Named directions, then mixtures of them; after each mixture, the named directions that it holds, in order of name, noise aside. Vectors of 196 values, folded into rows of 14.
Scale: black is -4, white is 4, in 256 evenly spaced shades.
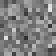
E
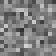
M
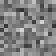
M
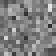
E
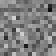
E, M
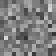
E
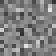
E, M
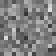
E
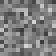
M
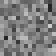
E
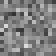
M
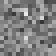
E, M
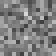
E, M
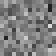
E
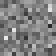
E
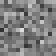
M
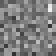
E, M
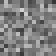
M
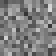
E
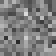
E, M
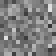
E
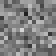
E, M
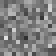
E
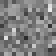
E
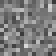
E, M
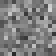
E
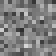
M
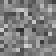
M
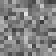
E, M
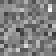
E, M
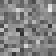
E, M
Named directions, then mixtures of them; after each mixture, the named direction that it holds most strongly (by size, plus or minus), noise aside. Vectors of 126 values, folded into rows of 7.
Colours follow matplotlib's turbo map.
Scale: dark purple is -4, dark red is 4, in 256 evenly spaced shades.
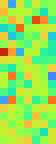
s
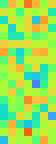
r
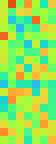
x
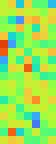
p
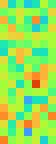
r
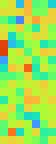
p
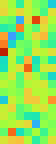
p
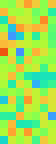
r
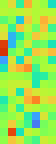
p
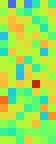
x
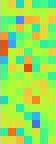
p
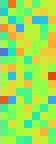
s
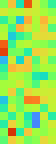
p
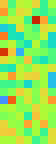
s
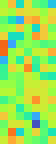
p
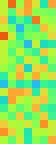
x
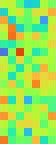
r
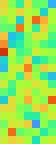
p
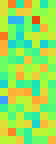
x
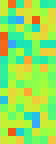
p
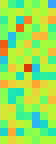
p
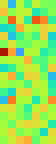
s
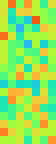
x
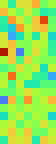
s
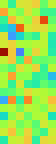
s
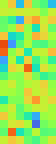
p
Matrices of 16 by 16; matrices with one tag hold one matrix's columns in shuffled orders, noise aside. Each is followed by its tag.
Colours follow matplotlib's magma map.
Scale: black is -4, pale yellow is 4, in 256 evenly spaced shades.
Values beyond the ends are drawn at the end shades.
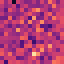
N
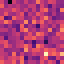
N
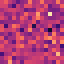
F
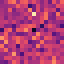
F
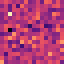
F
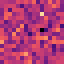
F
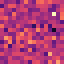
F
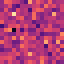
F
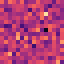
F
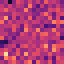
N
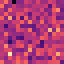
N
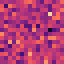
F
